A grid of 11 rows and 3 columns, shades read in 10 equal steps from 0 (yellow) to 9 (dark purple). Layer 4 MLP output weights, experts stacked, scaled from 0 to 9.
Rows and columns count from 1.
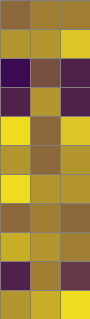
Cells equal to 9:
1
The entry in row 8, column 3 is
5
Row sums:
13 7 23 19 6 11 6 14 9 19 5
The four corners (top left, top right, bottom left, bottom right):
5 4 3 0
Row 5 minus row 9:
-2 2 -3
